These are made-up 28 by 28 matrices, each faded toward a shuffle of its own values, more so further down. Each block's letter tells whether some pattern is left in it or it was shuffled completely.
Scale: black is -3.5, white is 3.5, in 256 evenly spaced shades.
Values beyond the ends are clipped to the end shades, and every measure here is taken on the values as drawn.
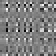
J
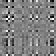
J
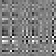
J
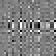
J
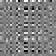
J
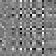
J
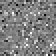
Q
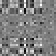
J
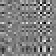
J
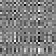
J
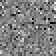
Q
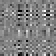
J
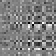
J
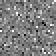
Q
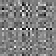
J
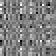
J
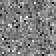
Q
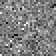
Q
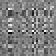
J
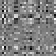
J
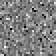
Q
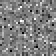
Q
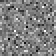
Q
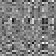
J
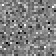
Q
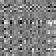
J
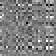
J
